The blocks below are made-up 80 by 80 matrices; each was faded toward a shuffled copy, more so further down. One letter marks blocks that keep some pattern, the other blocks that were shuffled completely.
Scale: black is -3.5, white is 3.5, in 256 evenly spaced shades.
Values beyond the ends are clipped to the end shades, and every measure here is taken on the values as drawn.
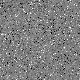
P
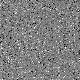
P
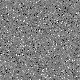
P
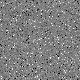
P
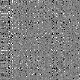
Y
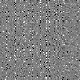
Y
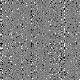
Y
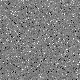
P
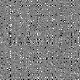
Y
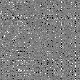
Y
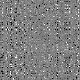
Y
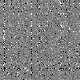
Y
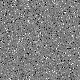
P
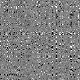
Y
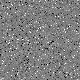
P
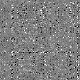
Y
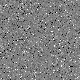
P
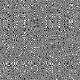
Y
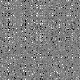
Y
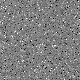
P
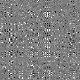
Y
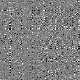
Y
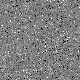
P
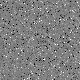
P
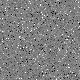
P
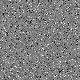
P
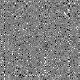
Y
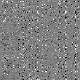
Y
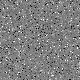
P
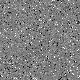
P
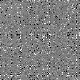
Y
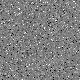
P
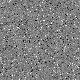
P
